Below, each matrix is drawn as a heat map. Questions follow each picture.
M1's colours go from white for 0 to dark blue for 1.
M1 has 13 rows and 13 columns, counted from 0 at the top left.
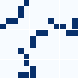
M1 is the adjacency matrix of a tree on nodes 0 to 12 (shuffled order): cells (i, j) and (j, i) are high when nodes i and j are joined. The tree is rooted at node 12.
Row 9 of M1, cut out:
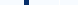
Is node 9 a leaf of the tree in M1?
yes
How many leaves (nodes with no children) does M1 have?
9
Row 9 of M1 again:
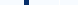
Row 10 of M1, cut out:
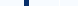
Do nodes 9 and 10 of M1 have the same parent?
yes
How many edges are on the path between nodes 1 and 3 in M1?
1
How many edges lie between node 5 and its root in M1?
1
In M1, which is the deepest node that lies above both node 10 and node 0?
4
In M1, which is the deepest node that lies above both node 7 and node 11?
5
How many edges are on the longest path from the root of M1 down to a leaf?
2
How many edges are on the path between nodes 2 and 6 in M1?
4
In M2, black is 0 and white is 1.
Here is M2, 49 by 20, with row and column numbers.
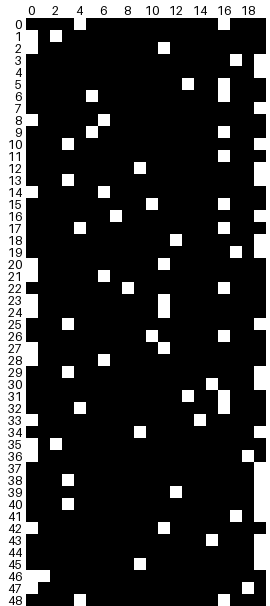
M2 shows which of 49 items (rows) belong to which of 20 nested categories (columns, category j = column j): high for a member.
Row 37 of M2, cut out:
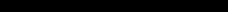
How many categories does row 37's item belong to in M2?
1
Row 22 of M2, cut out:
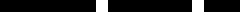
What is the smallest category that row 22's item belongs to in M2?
8
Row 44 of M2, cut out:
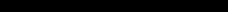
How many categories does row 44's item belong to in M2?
1
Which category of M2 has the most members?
19
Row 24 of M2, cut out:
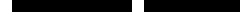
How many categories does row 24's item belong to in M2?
2
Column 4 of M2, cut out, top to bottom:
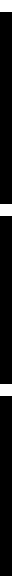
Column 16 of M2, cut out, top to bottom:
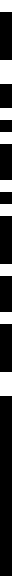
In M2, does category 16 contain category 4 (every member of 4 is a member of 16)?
yes
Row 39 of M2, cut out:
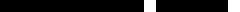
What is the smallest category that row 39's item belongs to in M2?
12
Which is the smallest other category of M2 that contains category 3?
19
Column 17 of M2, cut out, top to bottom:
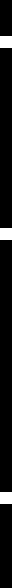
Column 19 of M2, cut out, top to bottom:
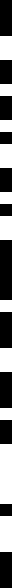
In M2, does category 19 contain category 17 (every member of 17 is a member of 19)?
yes
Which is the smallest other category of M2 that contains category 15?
19
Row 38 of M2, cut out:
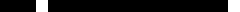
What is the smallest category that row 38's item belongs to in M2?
3
